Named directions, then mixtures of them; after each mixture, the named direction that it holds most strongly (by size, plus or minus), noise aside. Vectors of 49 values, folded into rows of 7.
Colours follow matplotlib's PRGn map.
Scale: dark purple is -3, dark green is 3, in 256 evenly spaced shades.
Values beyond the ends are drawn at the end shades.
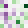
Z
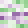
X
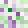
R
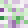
R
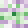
X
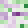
X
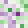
R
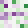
Z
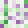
Z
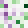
Z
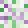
R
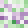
X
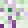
R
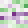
X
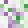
R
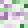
X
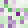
R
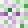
R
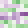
X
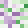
Z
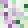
Z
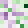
Z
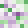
R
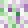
R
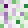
Z
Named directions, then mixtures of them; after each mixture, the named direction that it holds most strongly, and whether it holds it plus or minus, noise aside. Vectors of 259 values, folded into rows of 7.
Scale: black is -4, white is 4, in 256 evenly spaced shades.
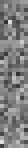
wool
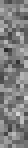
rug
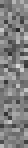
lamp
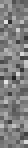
lamp, minus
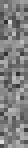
wool, plus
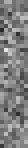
rug, minus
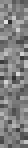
wool, minus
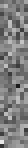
wool, plus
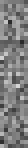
wool, minus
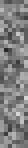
rug, plus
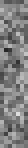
rug, plus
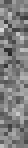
rug, plus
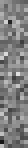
wool, minus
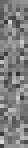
wool, plus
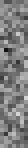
rug, plus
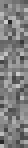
wool, minus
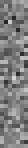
wool, plus
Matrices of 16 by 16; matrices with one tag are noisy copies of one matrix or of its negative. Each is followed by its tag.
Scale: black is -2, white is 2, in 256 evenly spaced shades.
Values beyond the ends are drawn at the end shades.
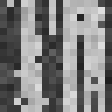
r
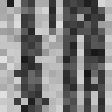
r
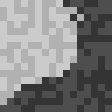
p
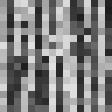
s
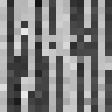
s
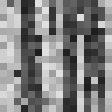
r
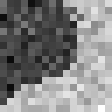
p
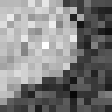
p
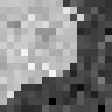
p
